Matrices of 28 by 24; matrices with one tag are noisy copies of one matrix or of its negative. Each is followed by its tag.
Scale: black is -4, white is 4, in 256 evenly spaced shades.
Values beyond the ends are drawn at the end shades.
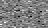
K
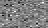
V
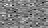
V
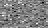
V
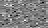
V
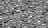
K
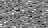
K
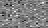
V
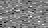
K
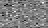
V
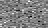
K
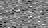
K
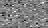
V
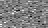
K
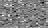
V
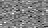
K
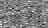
K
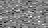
K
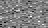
K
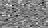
V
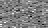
K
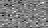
V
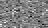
K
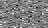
K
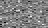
K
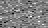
K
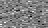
K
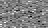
K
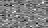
V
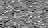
K
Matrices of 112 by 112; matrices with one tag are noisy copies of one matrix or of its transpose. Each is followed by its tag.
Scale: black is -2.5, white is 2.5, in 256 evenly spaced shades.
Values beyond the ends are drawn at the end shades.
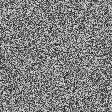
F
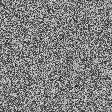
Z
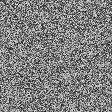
Z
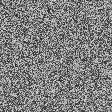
Z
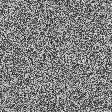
F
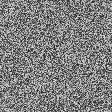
F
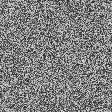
F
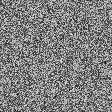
Z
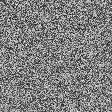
Z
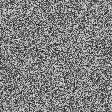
F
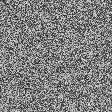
Z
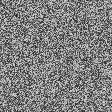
Z
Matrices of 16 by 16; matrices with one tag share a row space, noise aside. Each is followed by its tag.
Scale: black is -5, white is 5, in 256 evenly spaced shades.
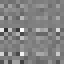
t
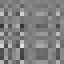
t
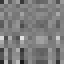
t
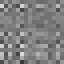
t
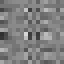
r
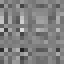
t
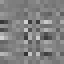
r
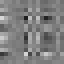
r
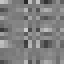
r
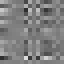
r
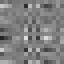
r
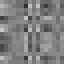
r
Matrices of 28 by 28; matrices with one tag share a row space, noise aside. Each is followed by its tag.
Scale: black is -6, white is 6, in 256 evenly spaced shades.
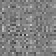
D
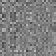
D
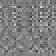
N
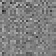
D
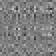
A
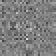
D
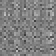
A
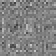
D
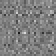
A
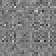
N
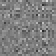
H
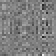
H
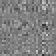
H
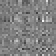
H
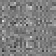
D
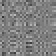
D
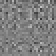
N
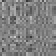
D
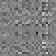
H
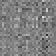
H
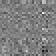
H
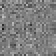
D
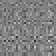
A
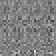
A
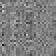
D
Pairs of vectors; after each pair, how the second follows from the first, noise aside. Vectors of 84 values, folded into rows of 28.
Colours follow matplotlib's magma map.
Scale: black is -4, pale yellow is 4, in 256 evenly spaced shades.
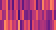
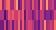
shuffled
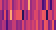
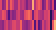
shuffled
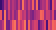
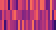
reversed
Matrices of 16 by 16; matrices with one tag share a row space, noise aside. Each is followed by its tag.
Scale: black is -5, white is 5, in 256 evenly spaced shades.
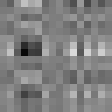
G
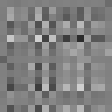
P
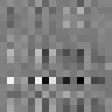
P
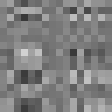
G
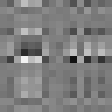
G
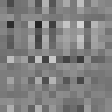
P
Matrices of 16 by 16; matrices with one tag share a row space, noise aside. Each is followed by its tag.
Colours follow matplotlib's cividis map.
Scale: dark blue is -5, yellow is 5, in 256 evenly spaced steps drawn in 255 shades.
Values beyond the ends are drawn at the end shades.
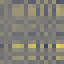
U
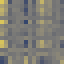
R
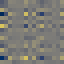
R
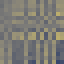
U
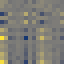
R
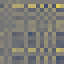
U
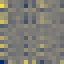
R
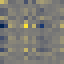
R
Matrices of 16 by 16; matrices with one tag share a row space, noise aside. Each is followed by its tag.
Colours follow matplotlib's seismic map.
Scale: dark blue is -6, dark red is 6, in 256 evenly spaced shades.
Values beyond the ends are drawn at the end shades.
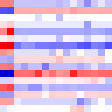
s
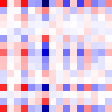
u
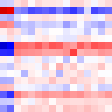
s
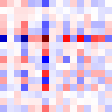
u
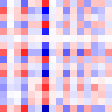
u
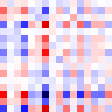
u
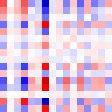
u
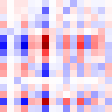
u
